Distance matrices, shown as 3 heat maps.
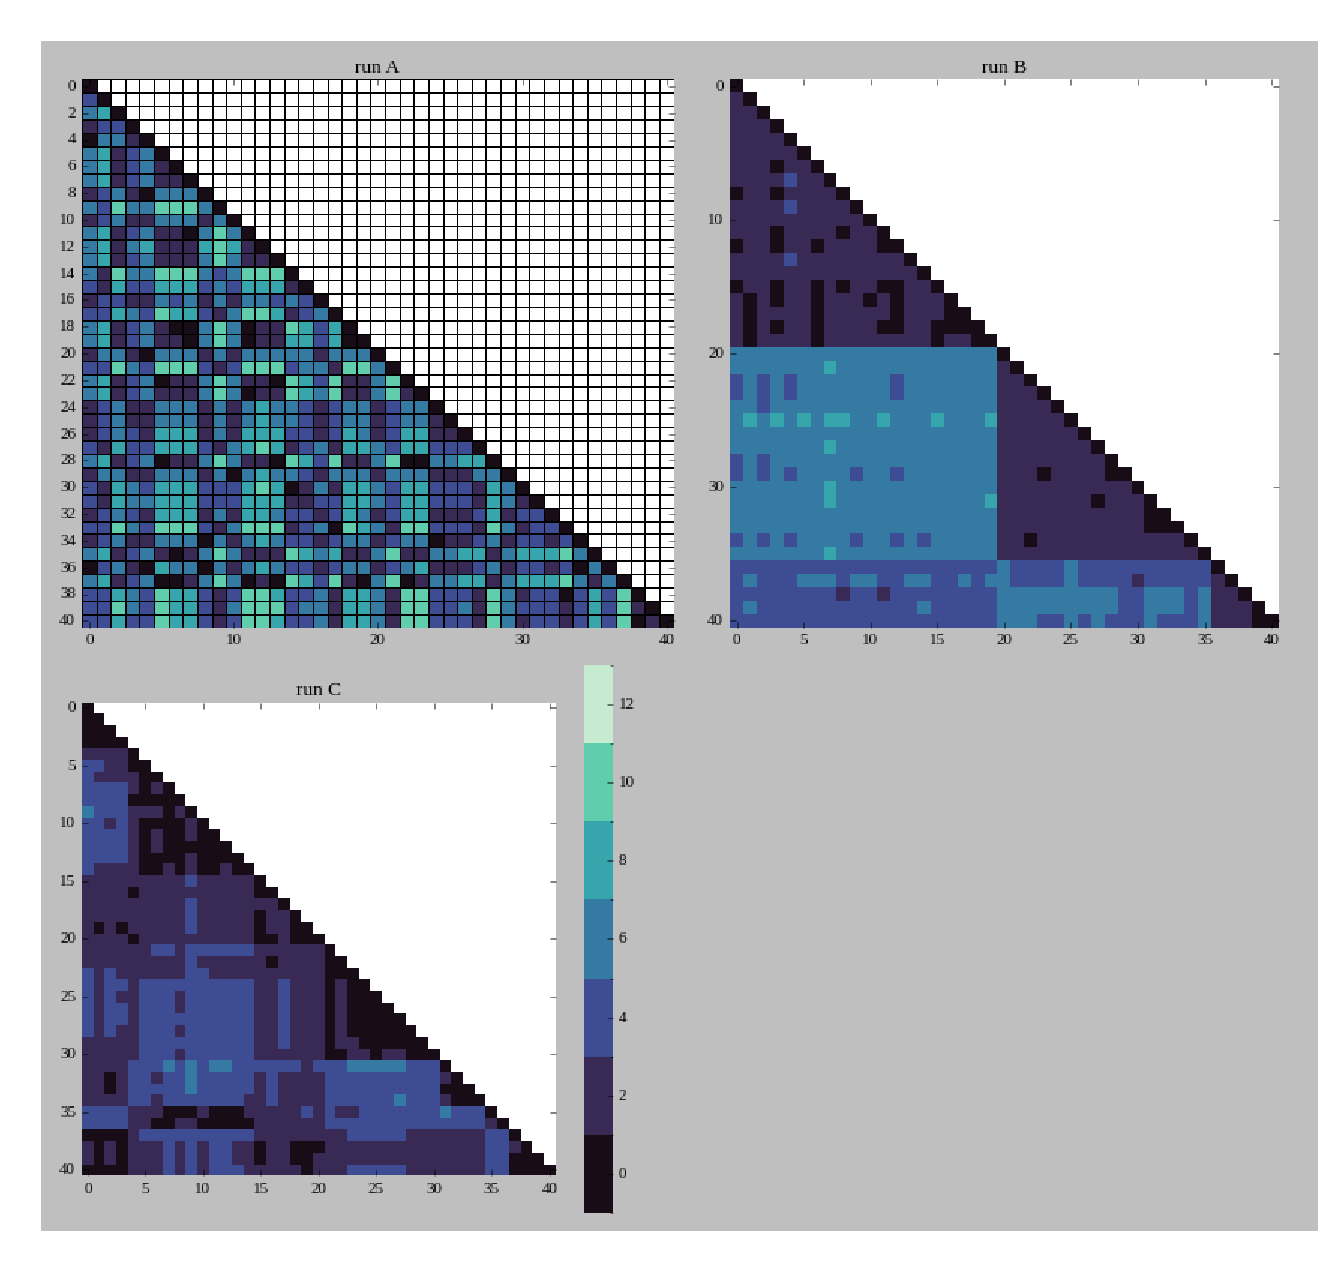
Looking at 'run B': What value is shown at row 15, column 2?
2
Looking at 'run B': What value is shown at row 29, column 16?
6
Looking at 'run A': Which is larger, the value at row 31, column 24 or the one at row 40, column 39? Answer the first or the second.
the first
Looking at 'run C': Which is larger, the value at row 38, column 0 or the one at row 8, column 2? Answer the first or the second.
the second
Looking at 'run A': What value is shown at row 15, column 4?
4
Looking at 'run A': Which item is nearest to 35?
6
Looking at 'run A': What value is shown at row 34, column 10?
2
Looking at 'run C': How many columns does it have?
41
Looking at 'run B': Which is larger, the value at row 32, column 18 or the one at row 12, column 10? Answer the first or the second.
the first
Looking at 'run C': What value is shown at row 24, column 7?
4
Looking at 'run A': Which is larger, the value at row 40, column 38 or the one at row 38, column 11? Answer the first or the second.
the second
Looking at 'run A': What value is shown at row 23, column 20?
6
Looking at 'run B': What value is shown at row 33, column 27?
2
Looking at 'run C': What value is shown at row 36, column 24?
4
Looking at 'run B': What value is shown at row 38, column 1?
4
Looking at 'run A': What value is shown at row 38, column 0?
4
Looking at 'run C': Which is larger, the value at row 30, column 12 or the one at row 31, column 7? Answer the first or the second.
the second
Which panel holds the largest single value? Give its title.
run A
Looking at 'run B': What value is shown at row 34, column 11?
6
